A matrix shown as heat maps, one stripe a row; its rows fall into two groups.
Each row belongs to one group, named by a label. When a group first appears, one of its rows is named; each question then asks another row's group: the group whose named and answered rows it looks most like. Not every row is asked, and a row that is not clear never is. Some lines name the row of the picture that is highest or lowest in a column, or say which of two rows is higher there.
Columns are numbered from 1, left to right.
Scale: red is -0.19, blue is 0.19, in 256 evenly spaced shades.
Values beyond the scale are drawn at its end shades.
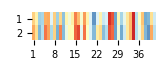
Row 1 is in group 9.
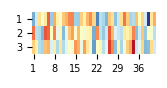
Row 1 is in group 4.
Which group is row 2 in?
9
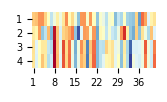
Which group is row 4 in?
4
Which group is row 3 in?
4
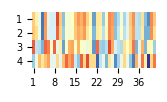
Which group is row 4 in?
4
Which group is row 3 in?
9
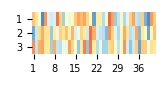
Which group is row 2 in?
4
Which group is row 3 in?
4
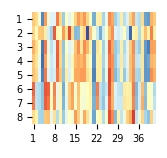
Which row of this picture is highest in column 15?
2
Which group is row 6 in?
9
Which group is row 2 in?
4
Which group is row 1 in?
9
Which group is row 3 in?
9
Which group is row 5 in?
9
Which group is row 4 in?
9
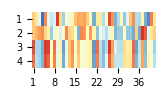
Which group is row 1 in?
9
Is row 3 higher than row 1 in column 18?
Yes
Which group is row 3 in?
9
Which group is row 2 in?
4
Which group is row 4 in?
9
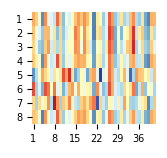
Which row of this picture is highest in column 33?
5
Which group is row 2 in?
9
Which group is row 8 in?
9
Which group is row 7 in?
4
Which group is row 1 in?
9
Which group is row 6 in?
9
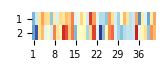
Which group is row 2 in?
4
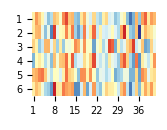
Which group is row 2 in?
4
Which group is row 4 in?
4
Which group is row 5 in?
4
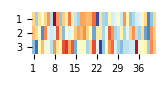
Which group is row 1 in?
4
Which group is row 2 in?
9
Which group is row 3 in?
4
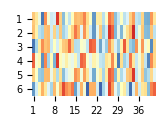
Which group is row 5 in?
9
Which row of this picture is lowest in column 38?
6
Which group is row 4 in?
9
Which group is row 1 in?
9
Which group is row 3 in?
4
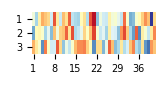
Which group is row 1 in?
4
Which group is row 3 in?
9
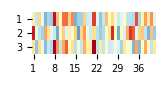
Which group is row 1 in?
4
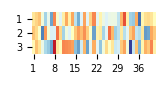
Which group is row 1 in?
4
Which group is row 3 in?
4
